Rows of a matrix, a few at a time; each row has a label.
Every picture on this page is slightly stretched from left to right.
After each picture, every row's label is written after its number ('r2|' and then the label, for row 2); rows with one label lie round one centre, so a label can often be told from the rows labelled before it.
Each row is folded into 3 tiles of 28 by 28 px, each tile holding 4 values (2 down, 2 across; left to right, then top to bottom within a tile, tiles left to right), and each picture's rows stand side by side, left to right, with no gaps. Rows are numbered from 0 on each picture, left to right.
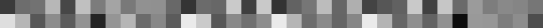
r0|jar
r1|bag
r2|jar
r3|jar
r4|jar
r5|bag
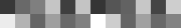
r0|jar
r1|jar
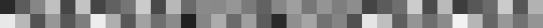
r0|jar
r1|jar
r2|bag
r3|bag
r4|jar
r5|jar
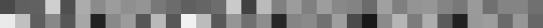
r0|jar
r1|bag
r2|jar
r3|bag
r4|bag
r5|bag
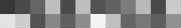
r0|jar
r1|jar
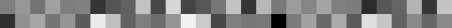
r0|bag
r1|jar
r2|jar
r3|bag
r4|jar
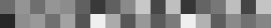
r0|bag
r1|jar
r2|jar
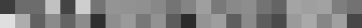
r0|jar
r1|bag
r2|bag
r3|bag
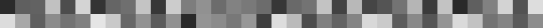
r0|jar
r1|jar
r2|bag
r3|jar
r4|jar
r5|jar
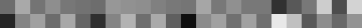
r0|bag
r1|bag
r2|bag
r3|jar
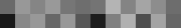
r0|bag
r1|bag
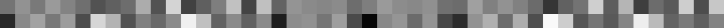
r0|bag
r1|jar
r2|jar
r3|bag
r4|bag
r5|bag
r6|jar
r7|jar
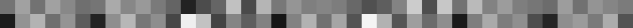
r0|bag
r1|bag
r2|jar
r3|bag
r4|jar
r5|bag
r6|bag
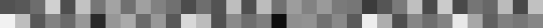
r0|jar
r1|bag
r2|jar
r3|bag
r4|jar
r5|jar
